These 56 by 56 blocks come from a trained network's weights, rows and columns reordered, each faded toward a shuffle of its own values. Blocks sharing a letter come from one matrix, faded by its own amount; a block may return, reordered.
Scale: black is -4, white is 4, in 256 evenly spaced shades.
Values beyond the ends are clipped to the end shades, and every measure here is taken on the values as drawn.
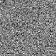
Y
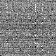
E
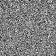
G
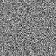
Y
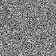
Y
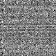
E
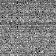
E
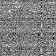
E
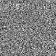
Y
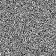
G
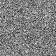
G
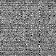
E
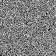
G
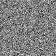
G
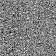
G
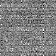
E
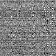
E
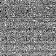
E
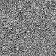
Y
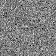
G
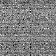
E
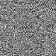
Y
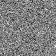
G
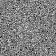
G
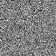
G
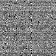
E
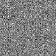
Y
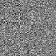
Y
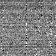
E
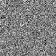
Y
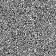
G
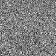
Y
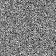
G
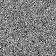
G
